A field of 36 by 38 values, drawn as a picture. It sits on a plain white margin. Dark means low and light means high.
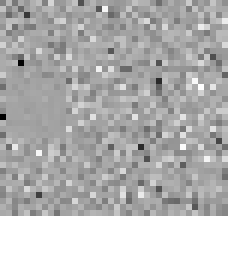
An odd patch, calmer than its surroundings, sits in the middle left. There is no overall slope. No regular stripes run through it. There is no seam. Fine speckle covers the field. The middle left is the calmest part. The halves do not mirror each other.
